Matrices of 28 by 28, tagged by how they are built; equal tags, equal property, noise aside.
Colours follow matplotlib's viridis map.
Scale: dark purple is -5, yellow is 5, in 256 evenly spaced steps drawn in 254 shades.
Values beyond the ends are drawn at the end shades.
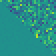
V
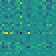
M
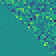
V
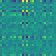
M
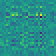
M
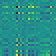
M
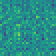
M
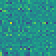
M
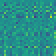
M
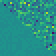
V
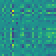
M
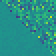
V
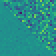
V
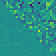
V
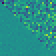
V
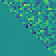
V
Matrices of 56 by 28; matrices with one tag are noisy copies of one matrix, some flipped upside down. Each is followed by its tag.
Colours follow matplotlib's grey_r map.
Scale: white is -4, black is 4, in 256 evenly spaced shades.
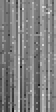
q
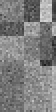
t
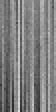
q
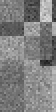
t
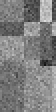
t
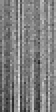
q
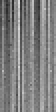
q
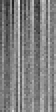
q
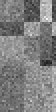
t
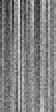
q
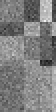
t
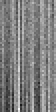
q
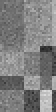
t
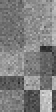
t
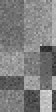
t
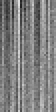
q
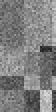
t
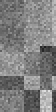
t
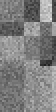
t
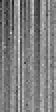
q
